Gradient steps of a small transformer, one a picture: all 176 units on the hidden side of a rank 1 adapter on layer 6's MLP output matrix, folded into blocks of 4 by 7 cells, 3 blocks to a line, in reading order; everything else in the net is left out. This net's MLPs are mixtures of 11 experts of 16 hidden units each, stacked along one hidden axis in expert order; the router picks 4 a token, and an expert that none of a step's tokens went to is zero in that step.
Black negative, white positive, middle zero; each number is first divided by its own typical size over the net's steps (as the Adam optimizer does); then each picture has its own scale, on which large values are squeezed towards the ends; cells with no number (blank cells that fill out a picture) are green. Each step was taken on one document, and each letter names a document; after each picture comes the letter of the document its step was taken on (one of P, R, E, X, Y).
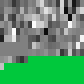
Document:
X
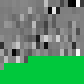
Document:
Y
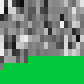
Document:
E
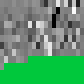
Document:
Y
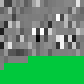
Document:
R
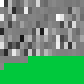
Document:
R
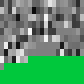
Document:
E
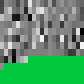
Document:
E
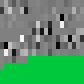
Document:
R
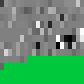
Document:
R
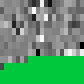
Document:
X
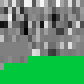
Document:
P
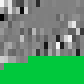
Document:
R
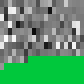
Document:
E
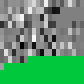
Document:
P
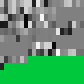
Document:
P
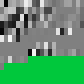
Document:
P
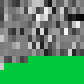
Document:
X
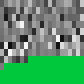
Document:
E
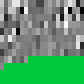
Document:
X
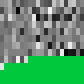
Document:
X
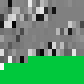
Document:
P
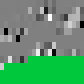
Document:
P
